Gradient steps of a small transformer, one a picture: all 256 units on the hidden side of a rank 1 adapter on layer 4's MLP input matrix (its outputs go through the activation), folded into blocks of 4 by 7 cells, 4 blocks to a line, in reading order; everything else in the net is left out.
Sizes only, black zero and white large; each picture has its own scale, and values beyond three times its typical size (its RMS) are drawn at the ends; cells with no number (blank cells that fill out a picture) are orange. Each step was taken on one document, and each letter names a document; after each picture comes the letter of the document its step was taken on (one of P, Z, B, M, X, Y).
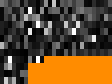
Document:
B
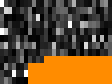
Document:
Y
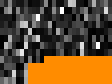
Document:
B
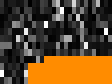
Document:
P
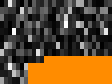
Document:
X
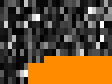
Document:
X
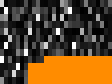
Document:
Y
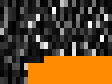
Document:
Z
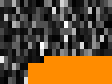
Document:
Y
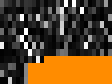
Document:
P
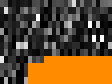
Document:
Y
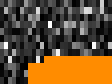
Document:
B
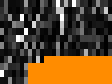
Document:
P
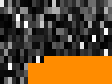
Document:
X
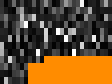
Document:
B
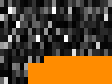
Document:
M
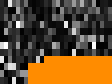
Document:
Z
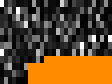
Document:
X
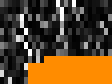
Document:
P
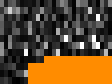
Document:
Z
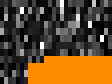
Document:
Z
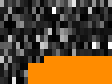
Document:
Y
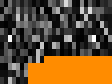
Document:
X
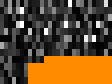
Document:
B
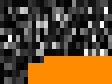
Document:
X
